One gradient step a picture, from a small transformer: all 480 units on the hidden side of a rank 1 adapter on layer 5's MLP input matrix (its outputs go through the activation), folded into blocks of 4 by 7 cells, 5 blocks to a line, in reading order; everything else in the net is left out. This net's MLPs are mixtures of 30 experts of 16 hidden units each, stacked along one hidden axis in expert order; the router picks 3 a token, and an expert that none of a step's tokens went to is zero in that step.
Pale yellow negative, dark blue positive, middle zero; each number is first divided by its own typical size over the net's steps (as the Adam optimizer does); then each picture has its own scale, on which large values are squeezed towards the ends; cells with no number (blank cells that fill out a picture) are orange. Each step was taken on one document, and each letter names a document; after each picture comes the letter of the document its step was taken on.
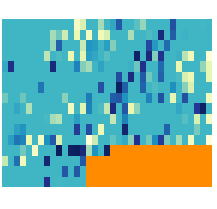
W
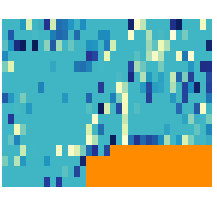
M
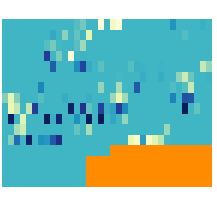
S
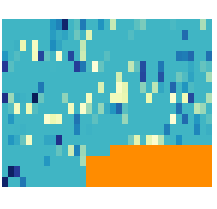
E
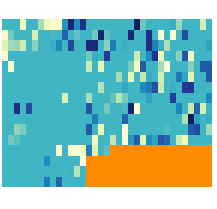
M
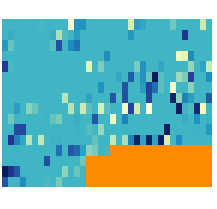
M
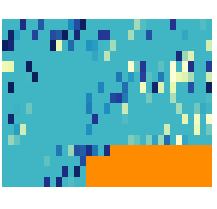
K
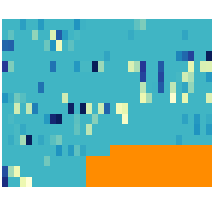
E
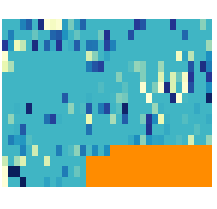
K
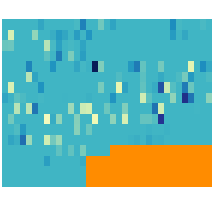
E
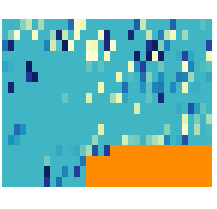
W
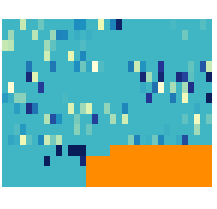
E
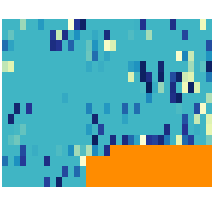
K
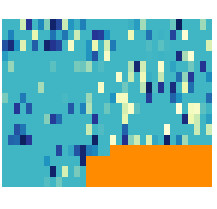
M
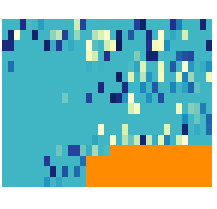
W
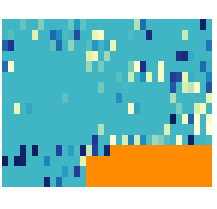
K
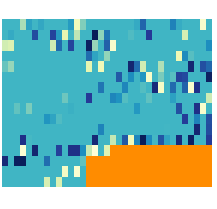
K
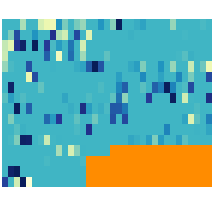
E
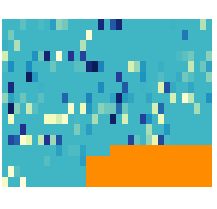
E
